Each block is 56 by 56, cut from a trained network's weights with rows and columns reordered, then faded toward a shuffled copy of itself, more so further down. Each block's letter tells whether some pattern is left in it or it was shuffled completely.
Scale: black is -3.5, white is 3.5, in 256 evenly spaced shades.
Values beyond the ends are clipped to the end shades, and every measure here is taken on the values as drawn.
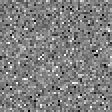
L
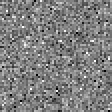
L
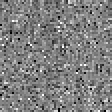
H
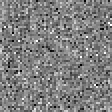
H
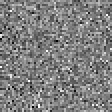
L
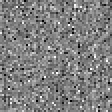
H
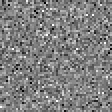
L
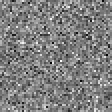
L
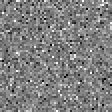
L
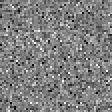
L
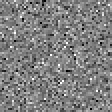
L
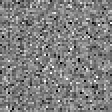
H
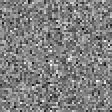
H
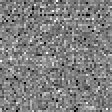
H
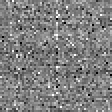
H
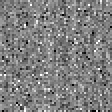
H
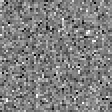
L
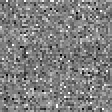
H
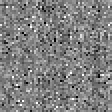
H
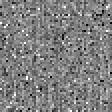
H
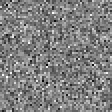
H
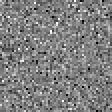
L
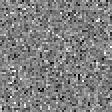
L
